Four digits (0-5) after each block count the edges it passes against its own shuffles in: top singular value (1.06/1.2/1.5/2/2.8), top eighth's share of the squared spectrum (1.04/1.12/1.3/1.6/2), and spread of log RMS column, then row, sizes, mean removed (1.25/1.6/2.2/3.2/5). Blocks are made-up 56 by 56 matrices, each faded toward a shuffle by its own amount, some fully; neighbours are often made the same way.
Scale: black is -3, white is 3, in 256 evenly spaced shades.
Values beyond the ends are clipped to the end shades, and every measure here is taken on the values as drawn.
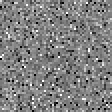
0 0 0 0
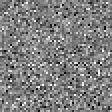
2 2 0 0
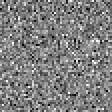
3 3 1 1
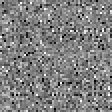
3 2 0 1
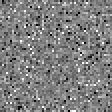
0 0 0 0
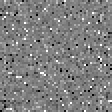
1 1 0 0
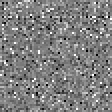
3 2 0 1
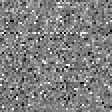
3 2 0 1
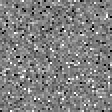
0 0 0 0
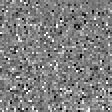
2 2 0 1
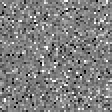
0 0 0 0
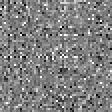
3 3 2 2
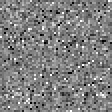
3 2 0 1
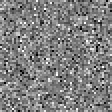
0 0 0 0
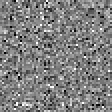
3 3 1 1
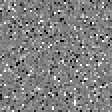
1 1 0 0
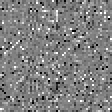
2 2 1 0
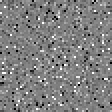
0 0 0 0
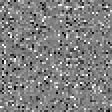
2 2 1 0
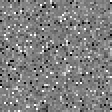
1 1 0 0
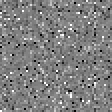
2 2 1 0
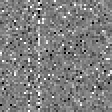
2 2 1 0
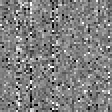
2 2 3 0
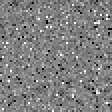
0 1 0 0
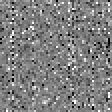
2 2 2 0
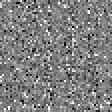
1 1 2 0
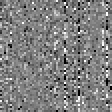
2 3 3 0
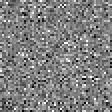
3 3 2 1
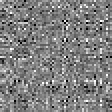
4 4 3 2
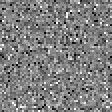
2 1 0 0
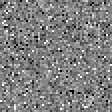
1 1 0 0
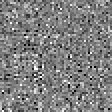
3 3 1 1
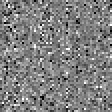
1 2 3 0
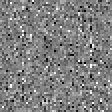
1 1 1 0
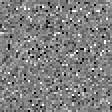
0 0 0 0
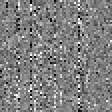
2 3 3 0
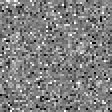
1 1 0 0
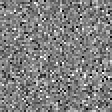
2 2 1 0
